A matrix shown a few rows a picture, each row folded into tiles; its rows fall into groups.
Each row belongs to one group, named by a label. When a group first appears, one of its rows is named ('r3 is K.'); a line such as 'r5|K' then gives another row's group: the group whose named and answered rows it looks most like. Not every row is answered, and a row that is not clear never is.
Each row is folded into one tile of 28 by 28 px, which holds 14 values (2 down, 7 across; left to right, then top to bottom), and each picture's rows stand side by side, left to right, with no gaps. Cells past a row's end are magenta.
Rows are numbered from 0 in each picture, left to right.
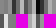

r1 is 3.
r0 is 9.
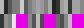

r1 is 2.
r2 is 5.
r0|9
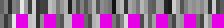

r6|5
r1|3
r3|5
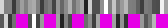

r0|9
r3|3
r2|2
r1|9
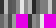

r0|3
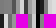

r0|9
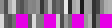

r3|3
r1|9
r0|2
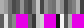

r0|9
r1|5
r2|9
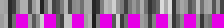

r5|3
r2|5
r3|3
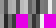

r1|3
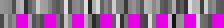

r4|9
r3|2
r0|9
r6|3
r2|5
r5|5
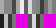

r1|9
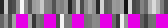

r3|5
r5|2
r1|2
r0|3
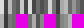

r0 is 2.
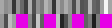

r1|2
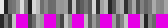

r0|9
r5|2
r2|5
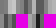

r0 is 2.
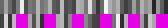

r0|9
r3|3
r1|2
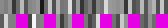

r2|2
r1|9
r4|5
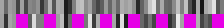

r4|2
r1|9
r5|2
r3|9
